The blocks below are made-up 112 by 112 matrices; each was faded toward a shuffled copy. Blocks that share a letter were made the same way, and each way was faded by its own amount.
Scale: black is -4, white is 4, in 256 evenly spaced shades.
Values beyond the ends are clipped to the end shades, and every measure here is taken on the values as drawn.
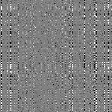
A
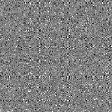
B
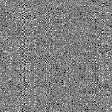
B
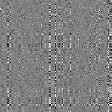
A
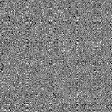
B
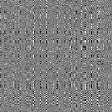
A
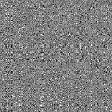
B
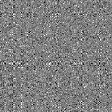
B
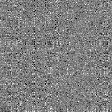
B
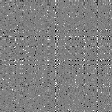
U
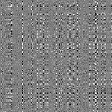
A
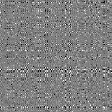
U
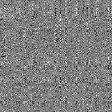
B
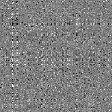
B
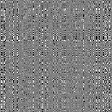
A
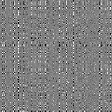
A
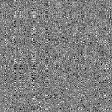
B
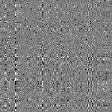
U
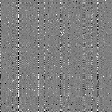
A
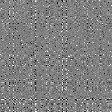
U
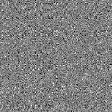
B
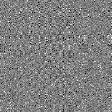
B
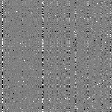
A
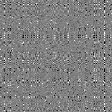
U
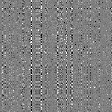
A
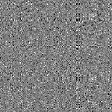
B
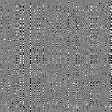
A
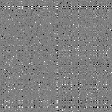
U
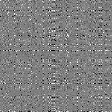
U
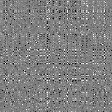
U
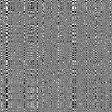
A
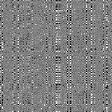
A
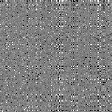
U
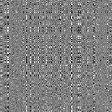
A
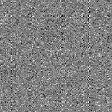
B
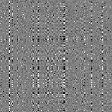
A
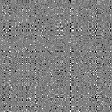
U
